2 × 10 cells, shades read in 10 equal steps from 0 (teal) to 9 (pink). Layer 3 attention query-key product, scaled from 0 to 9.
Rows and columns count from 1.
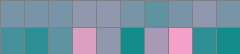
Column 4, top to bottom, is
5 8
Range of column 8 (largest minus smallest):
5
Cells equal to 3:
2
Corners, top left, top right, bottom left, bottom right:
4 4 2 0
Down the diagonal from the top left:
4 1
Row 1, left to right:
4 4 4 5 5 4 3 4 5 4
